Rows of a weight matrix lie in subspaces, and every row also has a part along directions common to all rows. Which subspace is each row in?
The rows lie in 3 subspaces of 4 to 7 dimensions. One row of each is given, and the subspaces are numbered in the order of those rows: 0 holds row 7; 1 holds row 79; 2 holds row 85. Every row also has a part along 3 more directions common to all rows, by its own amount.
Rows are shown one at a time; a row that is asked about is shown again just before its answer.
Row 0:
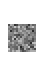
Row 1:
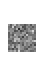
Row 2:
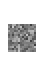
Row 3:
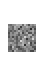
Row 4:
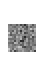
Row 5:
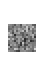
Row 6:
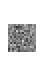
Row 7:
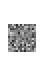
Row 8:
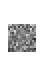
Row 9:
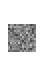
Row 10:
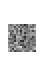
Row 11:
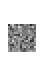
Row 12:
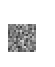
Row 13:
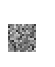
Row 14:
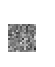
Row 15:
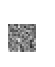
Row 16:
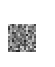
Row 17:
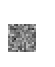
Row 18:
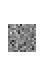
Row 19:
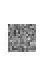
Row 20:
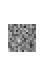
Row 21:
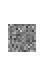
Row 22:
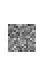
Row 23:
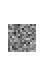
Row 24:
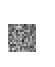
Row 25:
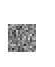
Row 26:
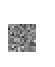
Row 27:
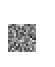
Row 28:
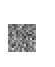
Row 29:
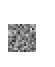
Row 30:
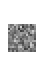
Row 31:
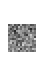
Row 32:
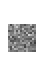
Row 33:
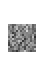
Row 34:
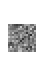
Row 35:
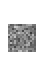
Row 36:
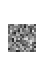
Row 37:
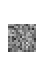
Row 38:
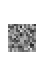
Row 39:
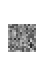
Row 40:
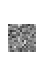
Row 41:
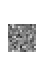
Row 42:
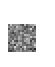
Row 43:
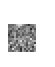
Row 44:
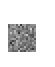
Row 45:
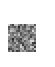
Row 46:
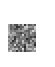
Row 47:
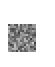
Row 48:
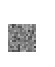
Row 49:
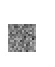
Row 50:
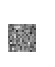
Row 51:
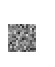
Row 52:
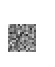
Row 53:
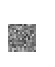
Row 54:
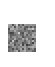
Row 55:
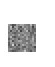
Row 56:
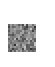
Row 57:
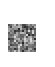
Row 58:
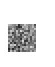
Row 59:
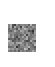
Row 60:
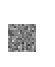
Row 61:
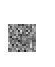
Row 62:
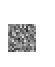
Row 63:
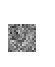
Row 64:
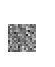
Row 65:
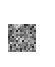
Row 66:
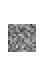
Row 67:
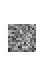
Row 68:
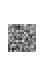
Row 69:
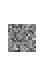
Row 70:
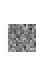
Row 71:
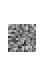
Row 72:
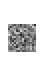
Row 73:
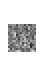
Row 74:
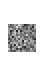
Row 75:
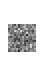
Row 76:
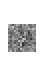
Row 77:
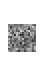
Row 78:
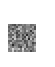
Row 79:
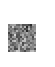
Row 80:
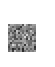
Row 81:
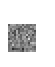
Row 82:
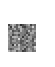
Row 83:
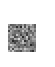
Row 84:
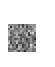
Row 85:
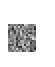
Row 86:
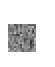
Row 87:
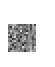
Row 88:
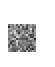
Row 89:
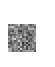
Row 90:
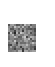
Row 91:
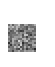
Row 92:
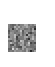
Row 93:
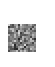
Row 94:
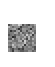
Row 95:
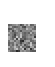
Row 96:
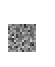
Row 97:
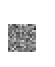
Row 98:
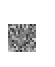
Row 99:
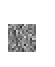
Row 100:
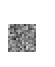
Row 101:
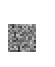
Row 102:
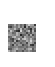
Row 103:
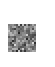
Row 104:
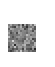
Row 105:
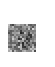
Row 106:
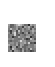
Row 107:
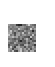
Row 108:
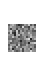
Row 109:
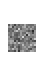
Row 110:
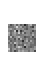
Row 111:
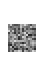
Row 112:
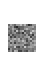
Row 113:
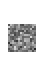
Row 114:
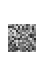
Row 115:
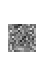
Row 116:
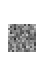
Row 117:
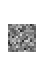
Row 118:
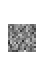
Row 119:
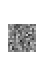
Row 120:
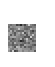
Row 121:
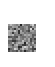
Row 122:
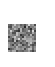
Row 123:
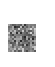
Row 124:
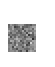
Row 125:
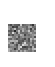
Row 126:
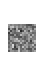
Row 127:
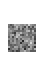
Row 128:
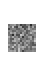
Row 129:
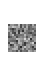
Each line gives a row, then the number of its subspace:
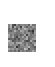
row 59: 1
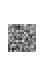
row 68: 2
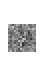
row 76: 0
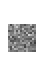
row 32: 2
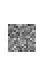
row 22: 2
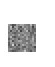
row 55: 1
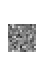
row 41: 1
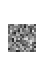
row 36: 1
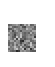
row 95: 1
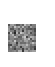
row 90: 2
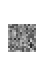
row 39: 1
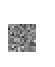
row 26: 1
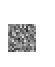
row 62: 1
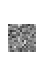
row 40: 2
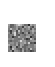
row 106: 2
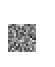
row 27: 2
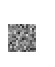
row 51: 0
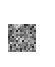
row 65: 2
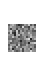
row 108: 2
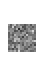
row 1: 1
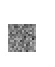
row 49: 2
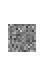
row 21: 1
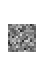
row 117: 1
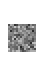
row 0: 1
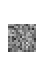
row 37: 0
